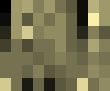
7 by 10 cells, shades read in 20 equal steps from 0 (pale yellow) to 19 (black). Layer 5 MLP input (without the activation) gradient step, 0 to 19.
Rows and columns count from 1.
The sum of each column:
90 61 72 67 74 66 76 87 47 62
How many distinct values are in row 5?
3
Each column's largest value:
19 10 17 11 17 12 12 18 10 12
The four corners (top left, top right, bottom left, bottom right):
19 7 3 8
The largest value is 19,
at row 1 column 1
